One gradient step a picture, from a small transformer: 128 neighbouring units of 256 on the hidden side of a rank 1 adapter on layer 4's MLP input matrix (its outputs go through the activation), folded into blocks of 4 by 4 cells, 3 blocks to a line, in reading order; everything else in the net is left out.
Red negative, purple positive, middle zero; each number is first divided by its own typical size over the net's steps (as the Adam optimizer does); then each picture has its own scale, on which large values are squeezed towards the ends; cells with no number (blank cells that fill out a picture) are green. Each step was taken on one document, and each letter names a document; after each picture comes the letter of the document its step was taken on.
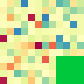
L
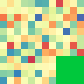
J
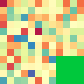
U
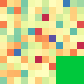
U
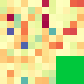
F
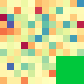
F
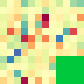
F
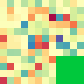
L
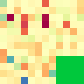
F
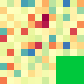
L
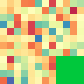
J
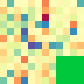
F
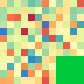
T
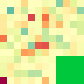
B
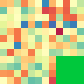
T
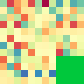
U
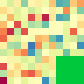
L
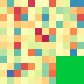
U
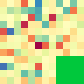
L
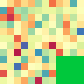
J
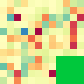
B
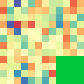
J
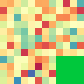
U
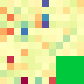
F
